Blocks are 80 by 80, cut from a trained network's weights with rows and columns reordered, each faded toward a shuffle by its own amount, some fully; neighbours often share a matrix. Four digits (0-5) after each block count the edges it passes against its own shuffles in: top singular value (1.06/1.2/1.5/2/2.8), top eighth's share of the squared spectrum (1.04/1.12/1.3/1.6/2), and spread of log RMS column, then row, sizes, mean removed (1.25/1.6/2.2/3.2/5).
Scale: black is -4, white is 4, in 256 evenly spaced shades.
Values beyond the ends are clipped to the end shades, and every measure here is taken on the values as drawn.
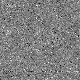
2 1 0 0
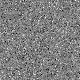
0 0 0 0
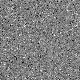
0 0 0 0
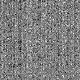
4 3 1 2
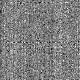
3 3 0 2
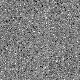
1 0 0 0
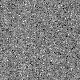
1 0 0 0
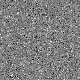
0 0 0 0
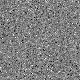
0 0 0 0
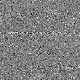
2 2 0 2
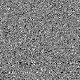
2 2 0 2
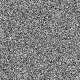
0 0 0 0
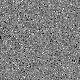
0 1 0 0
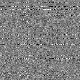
3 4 0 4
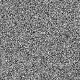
2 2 0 0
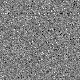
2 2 0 1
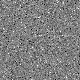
1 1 0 0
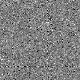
3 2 2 1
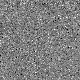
1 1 0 0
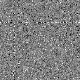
3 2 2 1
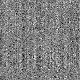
3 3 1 2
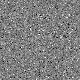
2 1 0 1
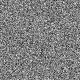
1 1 0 0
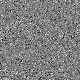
1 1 0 1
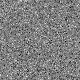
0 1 0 0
